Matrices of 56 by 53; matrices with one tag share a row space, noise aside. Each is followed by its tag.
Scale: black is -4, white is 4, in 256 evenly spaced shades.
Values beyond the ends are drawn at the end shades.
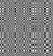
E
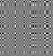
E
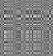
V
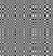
E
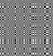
E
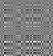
V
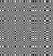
E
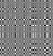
E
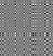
E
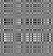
V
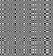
E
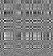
V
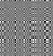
E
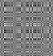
V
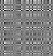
V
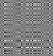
V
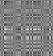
V
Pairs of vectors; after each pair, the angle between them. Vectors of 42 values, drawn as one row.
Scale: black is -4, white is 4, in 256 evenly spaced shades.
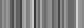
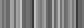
nearly opposite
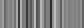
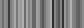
partly opposed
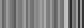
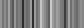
orthogonal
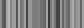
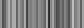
nearly parallel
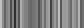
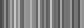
nearly opposite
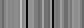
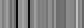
orthogonal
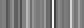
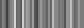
partly aligned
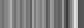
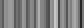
partly aligned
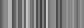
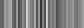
nearly parallel
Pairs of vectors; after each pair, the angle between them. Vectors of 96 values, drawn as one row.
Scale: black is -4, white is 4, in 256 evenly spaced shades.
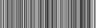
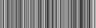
nearly parallel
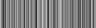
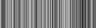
partly aligned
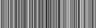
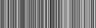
partly aligned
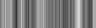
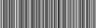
orthogonal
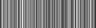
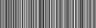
orthogonal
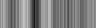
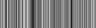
partly aligned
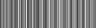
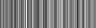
nearly parallel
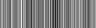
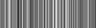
partly opposed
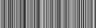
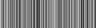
partly aligned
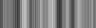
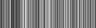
partly aligned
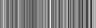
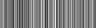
orthogonal
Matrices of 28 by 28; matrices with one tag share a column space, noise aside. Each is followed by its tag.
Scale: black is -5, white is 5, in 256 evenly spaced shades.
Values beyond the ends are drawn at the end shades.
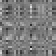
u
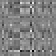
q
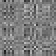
u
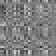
u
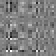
q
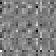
q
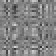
u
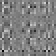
q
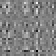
q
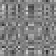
u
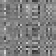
u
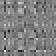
q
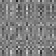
u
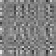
u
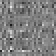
q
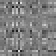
q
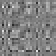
q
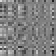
u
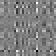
q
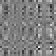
u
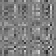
u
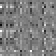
q
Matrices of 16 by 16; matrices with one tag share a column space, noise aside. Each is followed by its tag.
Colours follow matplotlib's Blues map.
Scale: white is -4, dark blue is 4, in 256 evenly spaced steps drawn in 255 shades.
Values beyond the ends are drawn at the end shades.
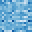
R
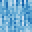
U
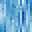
U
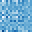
R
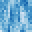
U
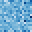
R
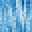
U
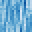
U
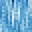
U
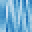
U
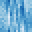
U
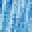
U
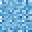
R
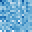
R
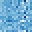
R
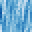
U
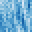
U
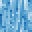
U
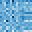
R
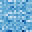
R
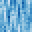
U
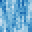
U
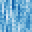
U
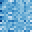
R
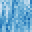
U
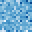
R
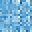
R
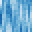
U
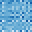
R
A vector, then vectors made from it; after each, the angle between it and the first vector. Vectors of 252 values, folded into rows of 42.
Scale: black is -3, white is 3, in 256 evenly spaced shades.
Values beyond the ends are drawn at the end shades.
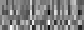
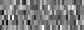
orthogonal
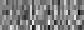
nearly parallel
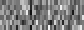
partly opposed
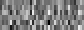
nearly opposite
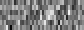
partly opposed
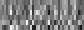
nearly parallel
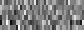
orthogonal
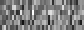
partly opposed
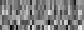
nearly opposite
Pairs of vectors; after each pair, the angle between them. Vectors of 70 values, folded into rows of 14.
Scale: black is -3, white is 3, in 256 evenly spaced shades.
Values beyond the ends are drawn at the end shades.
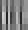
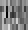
partly aligned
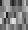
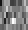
nearly parallel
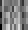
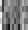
nearly opposite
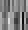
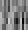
nearly parallel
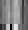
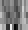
nearly opposite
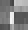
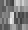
nearly parallel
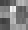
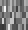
orthogonal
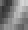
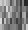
partly opposed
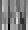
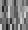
partly opposed
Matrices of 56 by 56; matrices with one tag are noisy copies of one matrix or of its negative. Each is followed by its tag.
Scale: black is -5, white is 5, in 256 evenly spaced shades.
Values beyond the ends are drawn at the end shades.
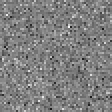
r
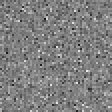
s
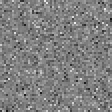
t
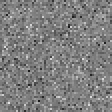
r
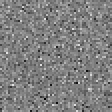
s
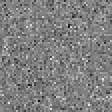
r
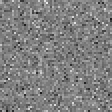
t
